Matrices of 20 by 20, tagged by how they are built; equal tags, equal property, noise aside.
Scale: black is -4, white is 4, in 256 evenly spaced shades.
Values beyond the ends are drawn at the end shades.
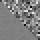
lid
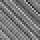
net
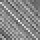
net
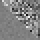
lid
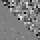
lid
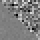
lid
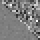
lid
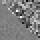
lid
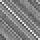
net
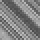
net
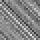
net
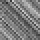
net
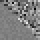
lid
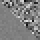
lid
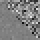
lid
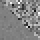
lid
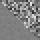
lid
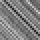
net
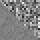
lid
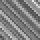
net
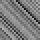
net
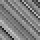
net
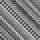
net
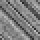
net
